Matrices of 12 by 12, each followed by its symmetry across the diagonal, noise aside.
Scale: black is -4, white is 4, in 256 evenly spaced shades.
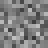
antisymmetric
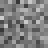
antisymmetric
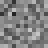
symmetric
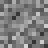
symmetric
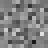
antisymmetric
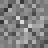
symmetric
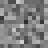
antisymmetric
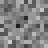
symmetric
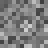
symmetric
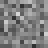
antisymmetric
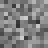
antisymmetric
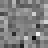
antisymmetric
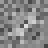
symmetric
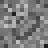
symmetric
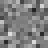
antisymmetric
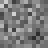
symmetric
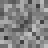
symmetric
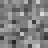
antisymmetric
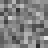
antisymmetric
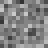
symmetric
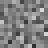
antisymmetric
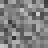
antisymmetric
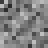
symmetric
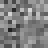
antisymmetric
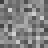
symmetric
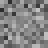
symmetric
